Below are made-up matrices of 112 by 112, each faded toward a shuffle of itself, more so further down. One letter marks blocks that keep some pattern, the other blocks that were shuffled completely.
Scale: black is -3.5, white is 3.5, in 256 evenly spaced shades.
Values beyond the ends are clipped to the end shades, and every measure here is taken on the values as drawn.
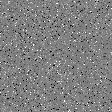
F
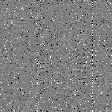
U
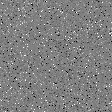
F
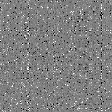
U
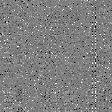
U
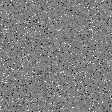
F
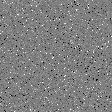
F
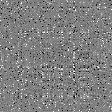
U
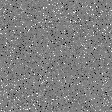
F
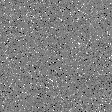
F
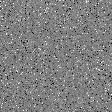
F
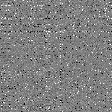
U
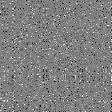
U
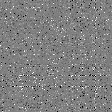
U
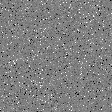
F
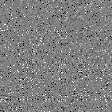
U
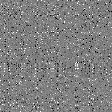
U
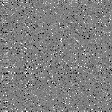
U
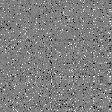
U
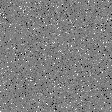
F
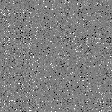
U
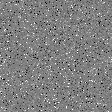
F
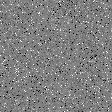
F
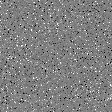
F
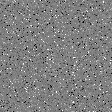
F
